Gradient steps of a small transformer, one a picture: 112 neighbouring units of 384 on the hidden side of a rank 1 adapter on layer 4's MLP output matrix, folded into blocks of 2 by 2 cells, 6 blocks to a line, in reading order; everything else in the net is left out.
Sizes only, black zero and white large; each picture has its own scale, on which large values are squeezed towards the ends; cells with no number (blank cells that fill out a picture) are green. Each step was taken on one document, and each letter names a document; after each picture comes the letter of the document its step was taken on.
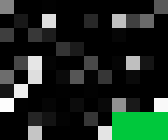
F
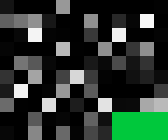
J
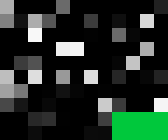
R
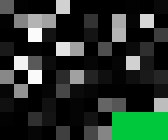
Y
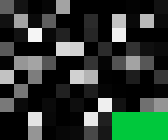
J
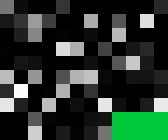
J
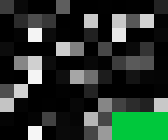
Y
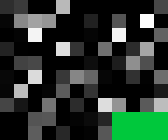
J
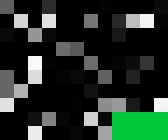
F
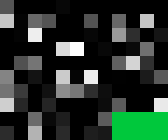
R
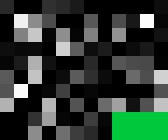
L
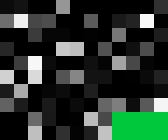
Y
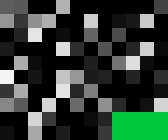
J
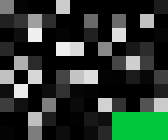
Y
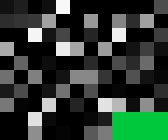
Y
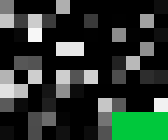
R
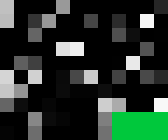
R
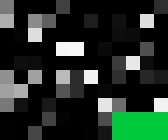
R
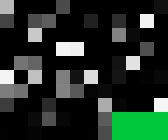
R
